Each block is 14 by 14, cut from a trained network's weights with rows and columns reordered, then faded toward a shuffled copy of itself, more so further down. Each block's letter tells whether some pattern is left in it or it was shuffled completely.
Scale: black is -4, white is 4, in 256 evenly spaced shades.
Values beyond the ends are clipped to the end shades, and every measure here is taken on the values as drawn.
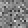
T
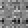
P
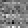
P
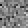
T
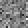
T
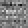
P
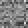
P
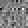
P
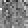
P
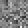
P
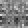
P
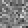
T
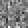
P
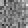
P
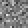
T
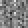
P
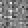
P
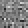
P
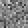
T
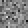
T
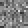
T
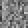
P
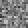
T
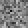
T
